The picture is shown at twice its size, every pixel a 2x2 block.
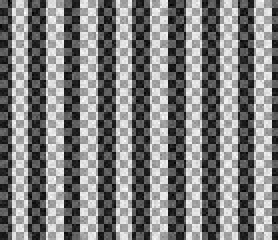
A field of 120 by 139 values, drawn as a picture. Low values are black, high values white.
Stripes running up and down repeat 8 times from left to right. No overall slope runs across the table. Overall the values sit about 50% of the way up the scale.
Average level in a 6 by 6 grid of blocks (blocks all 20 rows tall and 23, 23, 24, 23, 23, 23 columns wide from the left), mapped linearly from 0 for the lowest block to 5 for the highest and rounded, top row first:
0 5 2 1 4 3 / 0 5 2 1 4 3 / 0 5 2 1 4 3 / 0 5 2 1 4 3 / 0 5 2 1 4 3 / 0 5 2 1 4 3
